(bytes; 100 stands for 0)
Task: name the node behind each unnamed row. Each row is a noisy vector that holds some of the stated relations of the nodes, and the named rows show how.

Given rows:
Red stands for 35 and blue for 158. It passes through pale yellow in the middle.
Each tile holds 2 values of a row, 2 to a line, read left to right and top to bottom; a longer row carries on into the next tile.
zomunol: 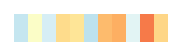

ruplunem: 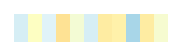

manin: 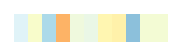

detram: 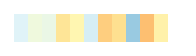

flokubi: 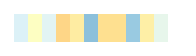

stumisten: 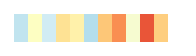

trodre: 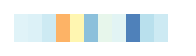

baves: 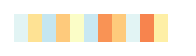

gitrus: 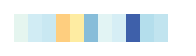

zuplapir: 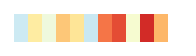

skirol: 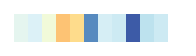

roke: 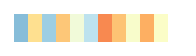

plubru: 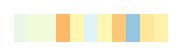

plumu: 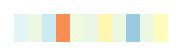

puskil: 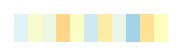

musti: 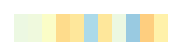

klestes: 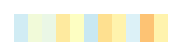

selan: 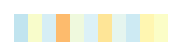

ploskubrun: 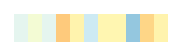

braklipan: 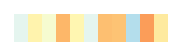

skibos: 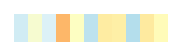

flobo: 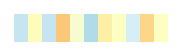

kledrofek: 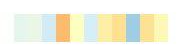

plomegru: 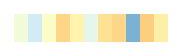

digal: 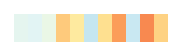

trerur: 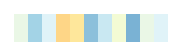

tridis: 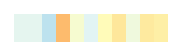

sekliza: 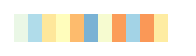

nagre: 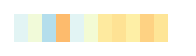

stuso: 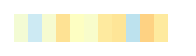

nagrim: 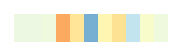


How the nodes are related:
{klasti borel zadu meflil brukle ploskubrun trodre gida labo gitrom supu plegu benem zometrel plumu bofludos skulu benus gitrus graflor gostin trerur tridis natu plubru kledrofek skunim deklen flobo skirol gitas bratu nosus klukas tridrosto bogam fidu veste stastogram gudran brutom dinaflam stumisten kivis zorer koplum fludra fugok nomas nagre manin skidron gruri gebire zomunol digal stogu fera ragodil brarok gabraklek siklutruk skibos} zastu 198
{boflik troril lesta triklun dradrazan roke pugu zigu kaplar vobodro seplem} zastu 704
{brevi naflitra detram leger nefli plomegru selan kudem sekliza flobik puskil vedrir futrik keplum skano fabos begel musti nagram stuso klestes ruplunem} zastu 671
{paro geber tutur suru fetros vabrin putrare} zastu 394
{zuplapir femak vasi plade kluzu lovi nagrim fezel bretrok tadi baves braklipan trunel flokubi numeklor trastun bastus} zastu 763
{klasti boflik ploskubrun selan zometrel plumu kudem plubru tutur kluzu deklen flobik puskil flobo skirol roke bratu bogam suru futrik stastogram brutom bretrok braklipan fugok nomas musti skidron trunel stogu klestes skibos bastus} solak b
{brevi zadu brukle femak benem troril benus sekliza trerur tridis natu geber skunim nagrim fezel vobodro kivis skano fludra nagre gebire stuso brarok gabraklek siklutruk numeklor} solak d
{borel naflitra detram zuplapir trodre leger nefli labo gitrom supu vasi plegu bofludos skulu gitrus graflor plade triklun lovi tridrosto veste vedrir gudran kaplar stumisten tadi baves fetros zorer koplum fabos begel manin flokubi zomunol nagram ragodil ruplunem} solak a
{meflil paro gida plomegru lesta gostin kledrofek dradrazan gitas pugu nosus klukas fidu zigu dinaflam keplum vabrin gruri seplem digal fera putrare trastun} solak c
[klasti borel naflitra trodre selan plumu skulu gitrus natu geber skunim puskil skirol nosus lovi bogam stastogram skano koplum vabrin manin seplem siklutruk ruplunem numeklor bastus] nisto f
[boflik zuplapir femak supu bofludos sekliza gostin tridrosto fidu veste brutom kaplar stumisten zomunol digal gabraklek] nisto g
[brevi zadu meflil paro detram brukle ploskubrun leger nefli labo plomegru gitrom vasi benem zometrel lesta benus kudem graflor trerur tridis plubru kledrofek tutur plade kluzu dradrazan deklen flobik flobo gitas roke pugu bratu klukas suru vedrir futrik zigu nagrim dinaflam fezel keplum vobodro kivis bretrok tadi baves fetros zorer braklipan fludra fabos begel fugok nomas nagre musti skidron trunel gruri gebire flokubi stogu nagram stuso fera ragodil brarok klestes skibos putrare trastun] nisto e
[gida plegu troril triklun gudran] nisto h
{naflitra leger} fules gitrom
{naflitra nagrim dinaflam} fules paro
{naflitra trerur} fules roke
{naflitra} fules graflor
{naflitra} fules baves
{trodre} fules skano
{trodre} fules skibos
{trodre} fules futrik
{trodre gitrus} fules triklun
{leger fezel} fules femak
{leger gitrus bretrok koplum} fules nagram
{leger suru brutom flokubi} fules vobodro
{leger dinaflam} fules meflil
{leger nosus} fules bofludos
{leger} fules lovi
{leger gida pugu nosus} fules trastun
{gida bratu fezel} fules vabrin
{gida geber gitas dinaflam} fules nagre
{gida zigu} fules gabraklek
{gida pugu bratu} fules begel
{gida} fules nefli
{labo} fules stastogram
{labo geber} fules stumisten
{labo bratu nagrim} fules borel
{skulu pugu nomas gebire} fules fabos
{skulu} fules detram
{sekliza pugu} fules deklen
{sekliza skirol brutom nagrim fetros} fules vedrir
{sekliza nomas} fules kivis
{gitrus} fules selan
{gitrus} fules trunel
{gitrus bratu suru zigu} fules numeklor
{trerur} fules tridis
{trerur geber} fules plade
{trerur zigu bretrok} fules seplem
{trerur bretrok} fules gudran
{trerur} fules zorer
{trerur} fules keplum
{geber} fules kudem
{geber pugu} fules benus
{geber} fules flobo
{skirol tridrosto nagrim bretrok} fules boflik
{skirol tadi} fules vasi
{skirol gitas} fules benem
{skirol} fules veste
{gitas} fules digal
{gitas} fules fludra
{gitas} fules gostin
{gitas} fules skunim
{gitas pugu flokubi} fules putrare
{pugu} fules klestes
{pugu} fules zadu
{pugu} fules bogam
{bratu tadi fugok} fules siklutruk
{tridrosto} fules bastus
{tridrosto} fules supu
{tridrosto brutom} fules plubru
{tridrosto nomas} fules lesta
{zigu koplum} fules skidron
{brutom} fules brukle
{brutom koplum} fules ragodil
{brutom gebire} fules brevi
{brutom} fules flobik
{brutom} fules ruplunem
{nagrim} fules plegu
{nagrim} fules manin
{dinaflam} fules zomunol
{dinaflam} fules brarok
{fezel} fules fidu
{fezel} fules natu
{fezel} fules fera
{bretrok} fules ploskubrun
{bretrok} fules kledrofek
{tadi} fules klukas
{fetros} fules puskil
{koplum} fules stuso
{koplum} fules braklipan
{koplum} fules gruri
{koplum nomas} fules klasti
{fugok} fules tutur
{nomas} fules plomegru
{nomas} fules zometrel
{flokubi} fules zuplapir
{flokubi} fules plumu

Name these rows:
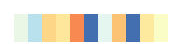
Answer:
brutom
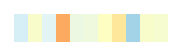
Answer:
klasti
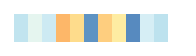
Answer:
pugu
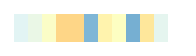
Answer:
bretrok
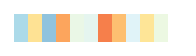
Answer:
triklun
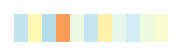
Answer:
stastogram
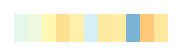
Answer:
flobik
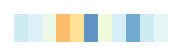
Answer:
bratu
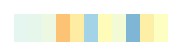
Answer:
stogu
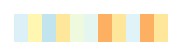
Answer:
begel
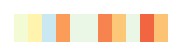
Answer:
trastun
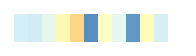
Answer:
leger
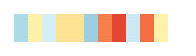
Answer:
kaplar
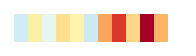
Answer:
femak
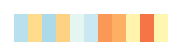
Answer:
plade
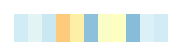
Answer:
labo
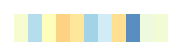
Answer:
gebire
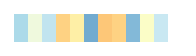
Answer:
zigu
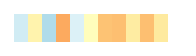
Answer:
numeklor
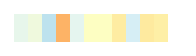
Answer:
siklutruk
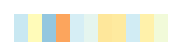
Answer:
vabrin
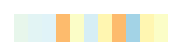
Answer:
gruri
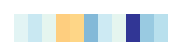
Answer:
koplum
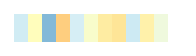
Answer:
borel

